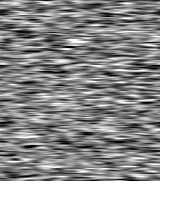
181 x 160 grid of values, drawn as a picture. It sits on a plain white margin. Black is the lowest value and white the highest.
Histogram: bell-shaped. Slope: none. Grain: streaks across. Mirror symmetry: none. Average level on the scale: 50%.
